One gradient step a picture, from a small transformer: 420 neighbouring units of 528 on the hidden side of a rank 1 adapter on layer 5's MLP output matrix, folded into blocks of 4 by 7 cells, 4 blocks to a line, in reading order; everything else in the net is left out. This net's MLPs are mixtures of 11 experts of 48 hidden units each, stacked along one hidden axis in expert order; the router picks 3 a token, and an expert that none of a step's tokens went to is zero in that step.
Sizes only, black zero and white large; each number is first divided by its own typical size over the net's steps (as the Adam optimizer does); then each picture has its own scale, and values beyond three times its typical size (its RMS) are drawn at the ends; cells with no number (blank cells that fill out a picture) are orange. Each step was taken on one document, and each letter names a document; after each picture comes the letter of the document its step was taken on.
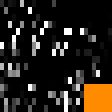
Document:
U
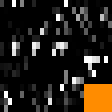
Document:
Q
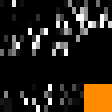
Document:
Q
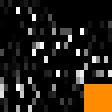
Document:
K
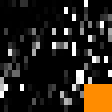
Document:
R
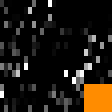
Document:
U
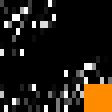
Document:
U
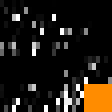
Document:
U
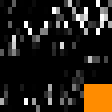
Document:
Q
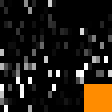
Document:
K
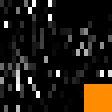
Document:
K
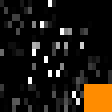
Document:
U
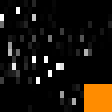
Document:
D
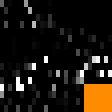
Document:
K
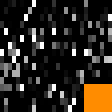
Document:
R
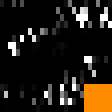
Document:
Q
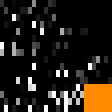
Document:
U
